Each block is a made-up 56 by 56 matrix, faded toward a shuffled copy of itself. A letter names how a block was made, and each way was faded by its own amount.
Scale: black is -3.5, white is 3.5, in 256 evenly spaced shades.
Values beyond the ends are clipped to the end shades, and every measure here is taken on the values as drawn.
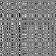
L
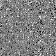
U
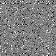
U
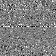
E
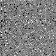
U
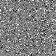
U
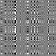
L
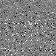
U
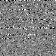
E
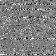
E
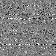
E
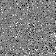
U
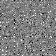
U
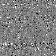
U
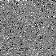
U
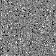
U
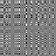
L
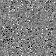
U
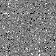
U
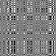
L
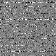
E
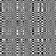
L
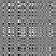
L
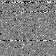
E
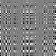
L
